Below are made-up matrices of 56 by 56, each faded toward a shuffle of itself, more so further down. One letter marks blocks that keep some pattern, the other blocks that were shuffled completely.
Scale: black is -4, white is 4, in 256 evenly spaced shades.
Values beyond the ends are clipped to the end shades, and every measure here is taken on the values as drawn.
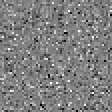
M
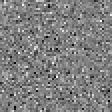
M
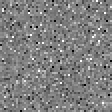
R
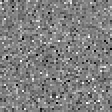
R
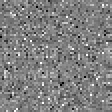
M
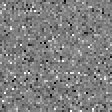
R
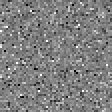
R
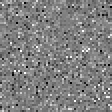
R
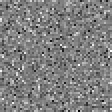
R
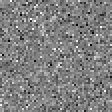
R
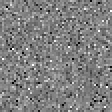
R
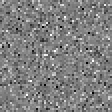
R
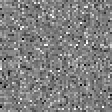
M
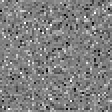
M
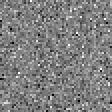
R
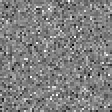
R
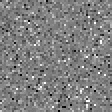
R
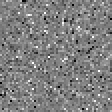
M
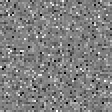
M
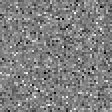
R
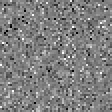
M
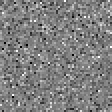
R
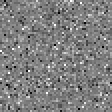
R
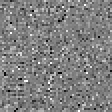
M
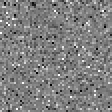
M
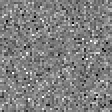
R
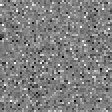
R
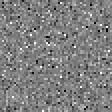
M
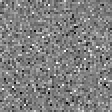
R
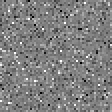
M
